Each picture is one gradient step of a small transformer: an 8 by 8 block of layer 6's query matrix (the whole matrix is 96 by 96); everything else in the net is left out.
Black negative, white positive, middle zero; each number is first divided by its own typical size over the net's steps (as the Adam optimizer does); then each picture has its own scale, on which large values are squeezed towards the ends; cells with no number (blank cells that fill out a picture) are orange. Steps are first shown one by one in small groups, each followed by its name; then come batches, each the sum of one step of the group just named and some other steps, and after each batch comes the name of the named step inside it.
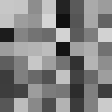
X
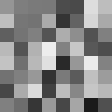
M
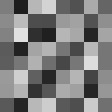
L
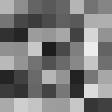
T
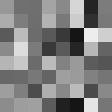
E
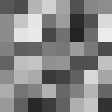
E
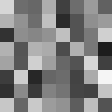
X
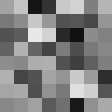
E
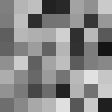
E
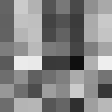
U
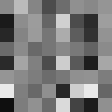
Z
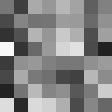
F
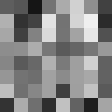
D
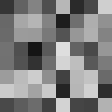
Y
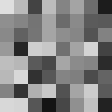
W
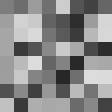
F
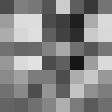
U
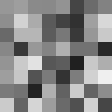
U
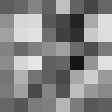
U
